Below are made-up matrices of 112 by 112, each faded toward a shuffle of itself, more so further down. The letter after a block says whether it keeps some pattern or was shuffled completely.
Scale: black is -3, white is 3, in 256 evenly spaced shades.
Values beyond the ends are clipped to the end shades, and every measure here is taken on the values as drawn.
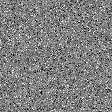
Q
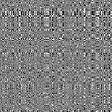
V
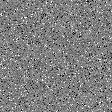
Q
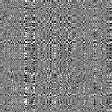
V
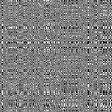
V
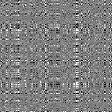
V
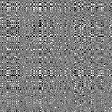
V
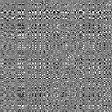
V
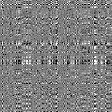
V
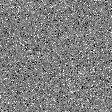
Q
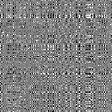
V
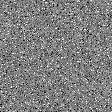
Q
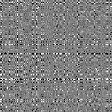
V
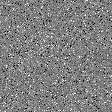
Q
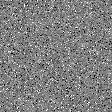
Q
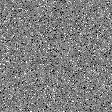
Q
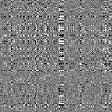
V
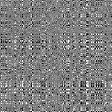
V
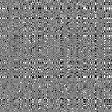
V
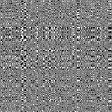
V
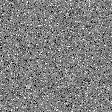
Q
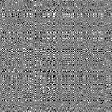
V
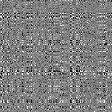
V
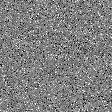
Q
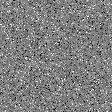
Q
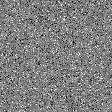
Q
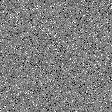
Q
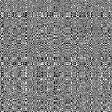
V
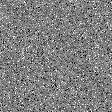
Q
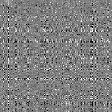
V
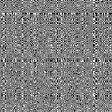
V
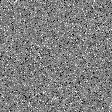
Q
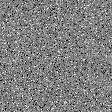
Q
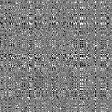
V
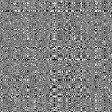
V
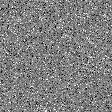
Q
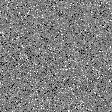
Q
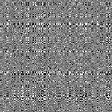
V
